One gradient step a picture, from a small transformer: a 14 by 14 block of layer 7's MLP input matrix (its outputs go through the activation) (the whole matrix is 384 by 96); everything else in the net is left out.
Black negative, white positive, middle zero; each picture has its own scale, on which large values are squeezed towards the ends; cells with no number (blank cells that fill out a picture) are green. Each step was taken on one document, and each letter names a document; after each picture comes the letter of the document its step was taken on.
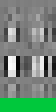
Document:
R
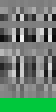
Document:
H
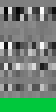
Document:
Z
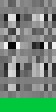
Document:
R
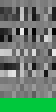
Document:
H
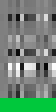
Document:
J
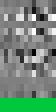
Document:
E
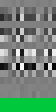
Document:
H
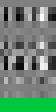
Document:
Z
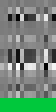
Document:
J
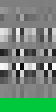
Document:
H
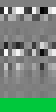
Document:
Z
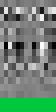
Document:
Z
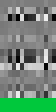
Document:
J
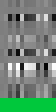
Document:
J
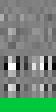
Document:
R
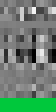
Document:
E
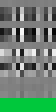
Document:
H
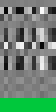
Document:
Z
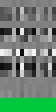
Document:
H
